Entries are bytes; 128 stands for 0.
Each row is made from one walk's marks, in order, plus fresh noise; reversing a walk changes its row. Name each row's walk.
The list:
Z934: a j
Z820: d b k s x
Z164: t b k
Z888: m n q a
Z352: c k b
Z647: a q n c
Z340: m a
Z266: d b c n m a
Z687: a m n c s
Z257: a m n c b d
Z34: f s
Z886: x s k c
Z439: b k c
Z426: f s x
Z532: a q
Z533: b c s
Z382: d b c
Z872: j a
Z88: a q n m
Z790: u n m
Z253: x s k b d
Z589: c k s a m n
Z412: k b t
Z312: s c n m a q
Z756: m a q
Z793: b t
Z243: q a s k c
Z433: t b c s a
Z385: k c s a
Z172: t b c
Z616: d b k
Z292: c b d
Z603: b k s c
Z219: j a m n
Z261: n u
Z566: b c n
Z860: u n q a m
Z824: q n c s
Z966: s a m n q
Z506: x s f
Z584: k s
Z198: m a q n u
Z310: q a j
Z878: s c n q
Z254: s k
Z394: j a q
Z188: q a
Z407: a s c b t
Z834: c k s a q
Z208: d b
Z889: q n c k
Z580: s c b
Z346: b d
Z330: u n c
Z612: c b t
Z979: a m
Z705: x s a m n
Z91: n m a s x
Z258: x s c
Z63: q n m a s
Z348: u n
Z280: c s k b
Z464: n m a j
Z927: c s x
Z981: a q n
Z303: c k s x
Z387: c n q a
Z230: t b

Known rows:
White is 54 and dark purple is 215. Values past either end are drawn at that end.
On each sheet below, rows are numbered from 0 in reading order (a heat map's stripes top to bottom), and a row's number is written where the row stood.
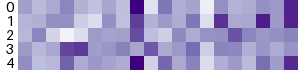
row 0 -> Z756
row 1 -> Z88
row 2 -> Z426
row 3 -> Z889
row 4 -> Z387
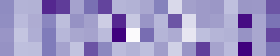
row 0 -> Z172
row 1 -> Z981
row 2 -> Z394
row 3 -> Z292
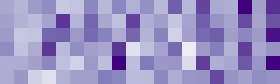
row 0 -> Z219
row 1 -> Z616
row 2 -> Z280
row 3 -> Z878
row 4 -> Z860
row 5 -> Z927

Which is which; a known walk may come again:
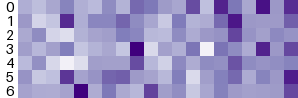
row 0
Z589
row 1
Z533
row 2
Z927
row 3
Z966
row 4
Z426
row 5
Z580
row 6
Z164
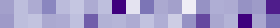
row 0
Z756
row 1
Z346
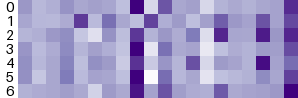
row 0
Z188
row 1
Z616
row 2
Z88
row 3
Z532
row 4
Z981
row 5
Z394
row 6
Z340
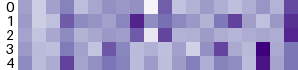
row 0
Z934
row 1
Z385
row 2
Z872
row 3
Z292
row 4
Z566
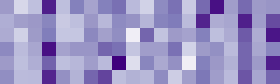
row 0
Z824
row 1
Z790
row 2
Z464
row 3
Z647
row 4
Z312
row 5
Z382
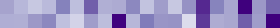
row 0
Z253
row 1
Z860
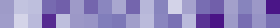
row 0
Z280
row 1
Z687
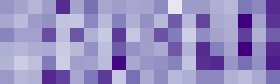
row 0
Z230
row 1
Z219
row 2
Z198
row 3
Z705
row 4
Z63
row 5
Z439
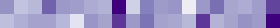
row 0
Z834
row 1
Z979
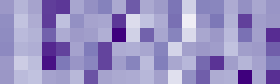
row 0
Z889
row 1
Z878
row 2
Z387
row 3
Z172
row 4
Z603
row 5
Z208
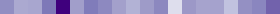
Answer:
Z612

